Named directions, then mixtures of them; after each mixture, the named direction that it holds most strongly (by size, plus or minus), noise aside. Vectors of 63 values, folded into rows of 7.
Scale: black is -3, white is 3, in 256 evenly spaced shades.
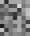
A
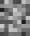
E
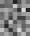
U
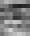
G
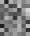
A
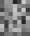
E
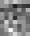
G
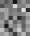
U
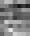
G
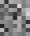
A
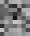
A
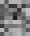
A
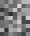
A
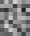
U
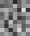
U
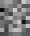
E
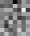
U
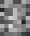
E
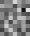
U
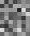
U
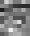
G
